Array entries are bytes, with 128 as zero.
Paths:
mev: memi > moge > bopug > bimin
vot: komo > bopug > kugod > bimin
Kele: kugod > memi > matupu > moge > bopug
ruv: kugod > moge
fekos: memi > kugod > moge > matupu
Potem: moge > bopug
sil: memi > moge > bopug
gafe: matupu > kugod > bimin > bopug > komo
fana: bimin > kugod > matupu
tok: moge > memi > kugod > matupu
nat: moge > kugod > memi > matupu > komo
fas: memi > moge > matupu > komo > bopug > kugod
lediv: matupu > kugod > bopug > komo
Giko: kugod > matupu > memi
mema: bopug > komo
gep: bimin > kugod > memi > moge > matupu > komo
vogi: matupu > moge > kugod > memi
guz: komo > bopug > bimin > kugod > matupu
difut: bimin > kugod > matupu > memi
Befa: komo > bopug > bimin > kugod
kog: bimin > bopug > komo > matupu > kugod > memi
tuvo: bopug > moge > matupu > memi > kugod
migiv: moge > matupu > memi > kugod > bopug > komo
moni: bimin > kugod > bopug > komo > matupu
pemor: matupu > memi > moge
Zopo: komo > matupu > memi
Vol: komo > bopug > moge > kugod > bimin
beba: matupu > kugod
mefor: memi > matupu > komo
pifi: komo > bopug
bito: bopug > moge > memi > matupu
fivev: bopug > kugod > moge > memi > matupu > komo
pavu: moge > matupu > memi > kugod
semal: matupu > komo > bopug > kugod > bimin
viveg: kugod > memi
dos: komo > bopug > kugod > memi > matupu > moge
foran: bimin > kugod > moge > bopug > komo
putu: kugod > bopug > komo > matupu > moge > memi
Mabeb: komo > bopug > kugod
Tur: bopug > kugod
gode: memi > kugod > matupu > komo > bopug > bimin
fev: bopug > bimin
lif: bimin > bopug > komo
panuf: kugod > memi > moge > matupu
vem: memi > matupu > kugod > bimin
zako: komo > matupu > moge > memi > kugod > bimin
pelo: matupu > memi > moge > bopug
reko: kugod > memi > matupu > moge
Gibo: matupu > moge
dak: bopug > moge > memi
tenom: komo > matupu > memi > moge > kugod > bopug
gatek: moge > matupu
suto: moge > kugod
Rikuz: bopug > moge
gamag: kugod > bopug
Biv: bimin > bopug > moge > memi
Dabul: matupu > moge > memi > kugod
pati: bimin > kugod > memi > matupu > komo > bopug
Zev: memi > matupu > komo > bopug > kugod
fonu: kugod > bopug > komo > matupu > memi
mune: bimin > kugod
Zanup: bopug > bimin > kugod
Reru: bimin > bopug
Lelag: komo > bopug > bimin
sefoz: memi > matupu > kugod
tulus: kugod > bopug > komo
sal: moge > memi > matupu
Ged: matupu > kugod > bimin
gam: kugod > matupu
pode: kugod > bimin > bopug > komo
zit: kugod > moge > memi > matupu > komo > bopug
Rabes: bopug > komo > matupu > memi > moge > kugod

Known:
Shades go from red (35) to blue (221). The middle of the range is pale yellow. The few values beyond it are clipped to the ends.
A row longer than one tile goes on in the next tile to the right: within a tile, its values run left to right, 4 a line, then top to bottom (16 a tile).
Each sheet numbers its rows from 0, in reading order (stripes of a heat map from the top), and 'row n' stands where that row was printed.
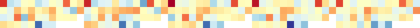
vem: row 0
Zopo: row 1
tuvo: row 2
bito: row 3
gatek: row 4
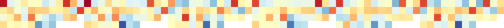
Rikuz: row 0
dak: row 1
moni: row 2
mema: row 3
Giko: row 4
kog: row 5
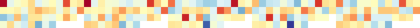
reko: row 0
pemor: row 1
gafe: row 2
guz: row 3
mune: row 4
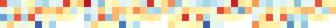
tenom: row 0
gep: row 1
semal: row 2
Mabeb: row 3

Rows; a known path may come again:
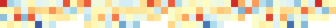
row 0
zako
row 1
Potem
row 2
fev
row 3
moni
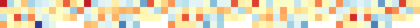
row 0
mev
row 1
Zopo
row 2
Mabeb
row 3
suto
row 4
Befa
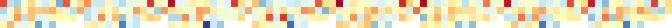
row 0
difut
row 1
tulus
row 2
bito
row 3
vot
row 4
pemor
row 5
pavu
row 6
vogi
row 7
gep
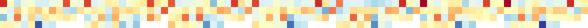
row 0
migiv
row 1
ruv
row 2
Zanup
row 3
mema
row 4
lediv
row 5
tuvo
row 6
fivev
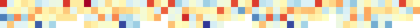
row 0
Kele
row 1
dak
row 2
gode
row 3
tenom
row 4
fana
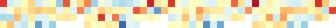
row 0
Giko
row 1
semal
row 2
gatek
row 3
Gibo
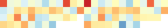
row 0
beba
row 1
sefoz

